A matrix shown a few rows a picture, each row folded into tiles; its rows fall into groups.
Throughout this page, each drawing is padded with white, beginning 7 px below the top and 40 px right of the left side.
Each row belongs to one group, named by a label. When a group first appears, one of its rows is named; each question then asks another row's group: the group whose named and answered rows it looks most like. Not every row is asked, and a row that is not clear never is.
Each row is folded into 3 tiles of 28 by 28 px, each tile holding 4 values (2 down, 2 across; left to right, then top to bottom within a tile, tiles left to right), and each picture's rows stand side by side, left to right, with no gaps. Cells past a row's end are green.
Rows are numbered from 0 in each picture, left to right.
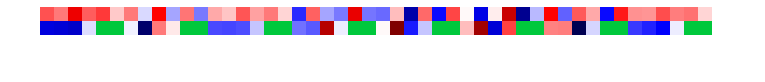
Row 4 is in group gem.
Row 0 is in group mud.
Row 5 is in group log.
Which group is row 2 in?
mud
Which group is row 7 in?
mud
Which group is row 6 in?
log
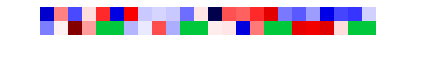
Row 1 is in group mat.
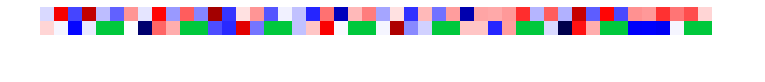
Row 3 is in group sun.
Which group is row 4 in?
gem
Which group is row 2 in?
mat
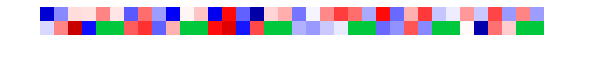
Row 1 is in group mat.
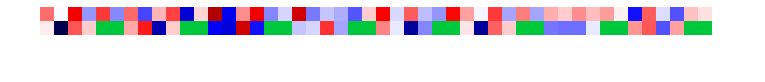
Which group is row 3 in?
mat
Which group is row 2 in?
mat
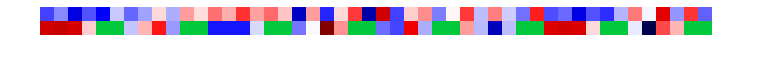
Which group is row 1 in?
sun
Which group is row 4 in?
mat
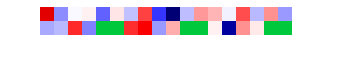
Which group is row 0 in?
mat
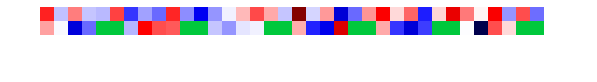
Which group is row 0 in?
log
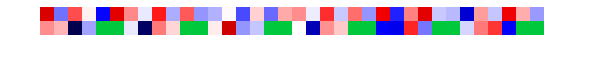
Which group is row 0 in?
log
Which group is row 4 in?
mat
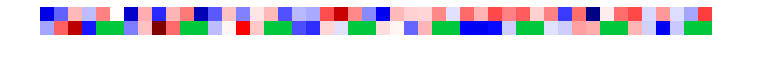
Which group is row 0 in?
sun
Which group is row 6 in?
sun
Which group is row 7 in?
log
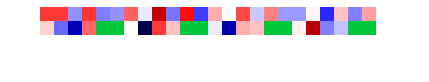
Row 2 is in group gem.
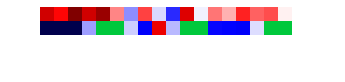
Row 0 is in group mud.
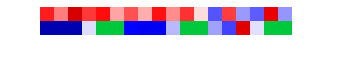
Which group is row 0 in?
mud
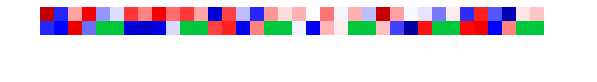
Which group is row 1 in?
mud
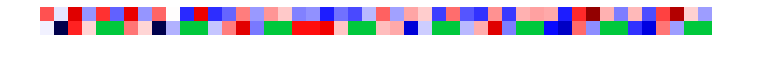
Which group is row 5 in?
sun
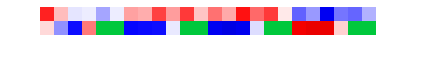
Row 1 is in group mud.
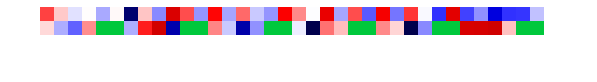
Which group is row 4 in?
log
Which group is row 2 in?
log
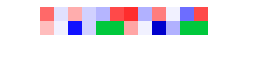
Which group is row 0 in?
log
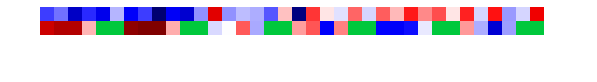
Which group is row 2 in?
mat
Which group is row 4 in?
mud
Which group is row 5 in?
log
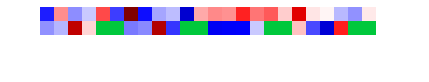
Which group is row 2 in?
mud
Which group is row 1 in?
mat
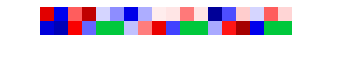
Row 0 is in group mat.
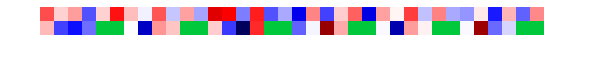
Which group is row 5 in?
gem
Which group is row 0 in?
log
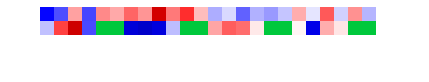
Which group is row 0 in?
sun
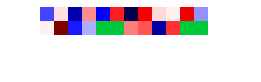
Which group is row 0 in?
gem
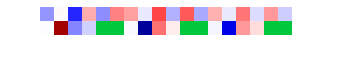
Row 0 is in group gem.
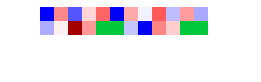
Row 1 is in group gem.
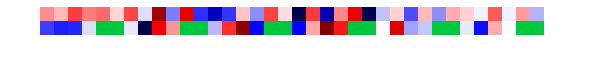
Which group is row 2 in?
sun
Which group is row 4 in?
gem
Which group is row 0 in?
mud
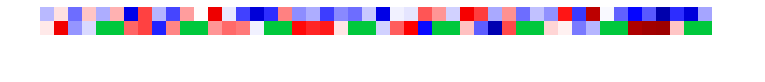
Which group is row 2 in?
mat
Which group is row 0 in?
gem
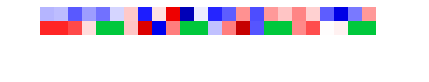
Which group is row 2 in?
sun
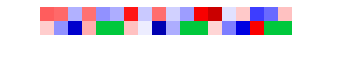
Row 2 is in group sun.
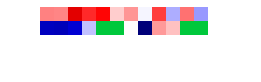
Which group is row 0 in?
mud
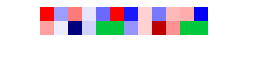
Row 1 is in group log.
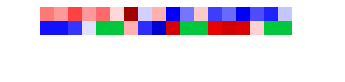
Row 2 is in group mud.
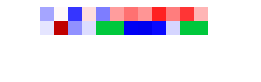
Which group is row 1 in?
mud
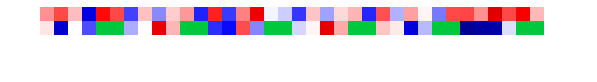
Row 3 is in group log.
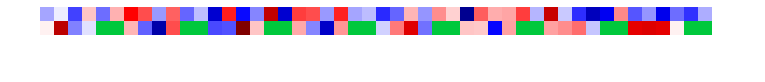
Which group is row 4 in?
sun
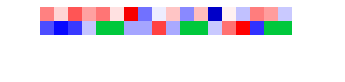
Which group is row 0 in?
mud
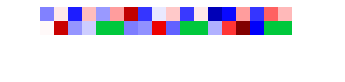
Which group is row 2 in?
sun
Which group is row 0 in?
gem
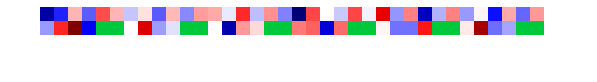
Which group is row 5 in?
gem
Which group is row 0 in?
sun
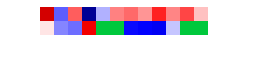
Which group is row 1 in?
mud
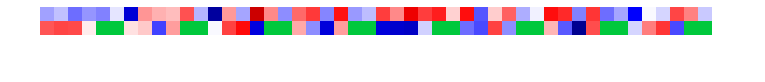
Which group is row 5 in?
mat
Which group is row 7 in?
sun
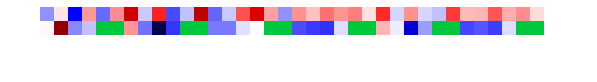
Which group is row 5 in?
mud
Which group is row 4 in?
log
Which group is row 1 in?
log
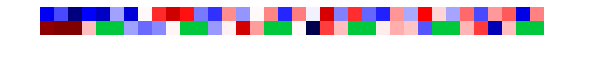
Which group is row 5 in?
log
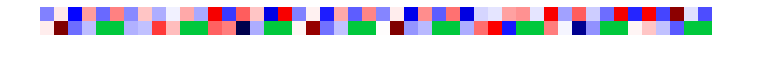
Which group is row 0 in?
gem
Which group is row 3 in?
gem
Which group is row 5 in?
sun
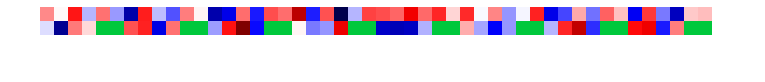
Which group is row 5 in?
log
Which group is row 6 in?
sun
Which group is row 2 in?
sun
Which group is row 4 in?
mud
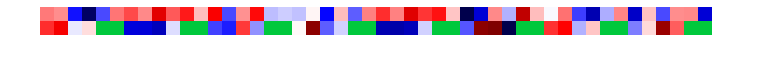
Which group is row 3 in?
gem
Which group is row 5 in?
sun
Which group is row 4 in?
mud
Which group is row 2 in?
mat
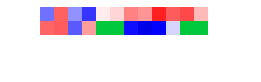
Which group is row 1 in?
mud
